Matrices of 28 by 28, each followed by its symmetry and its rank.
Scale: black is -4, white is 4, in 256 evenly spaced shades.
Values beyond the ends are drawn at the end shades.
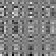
neither, rank two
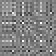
symmetric, rank three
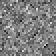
symmetric, full rank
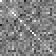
symmetric, rank five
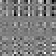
neither, rank two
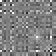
symmetric, rank three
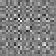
symmetric, rank three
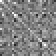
symmetric, rank five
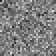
symmetric, full rank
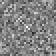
symmetric, full rank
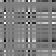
neither, rank one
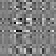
neither, rank two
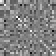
symmetric, rank five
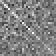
symmetric, rank five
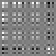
symmetric, rank one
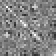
symmetric, rank five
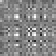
symmetric, rank three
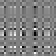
neither, rank one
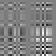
neither, rank one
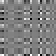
neither, rank one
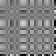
symmetric, rank one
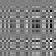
neither, rank one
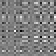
neither, rank two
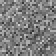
symmetric, full rank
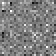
symmetric, rank three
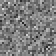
symmetric, full rank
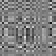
neither, rank two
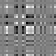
symmetric, rank one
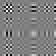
symmetric, rank one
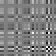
symmetric, rank one
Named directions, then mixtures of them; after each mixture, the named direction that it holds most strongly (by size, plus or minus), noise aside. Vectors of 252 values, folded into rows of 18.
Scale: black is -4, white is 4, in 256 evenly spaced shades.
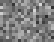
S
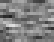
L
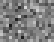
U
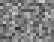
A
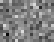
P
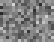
S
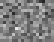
A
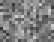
S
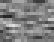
L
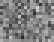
U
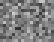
A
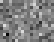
P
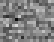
U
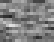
L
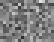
A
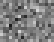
U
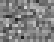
U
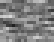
L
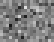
U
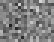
U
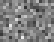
U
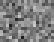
U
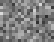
S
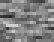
L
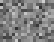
A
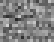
U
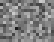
A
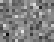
P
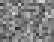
A
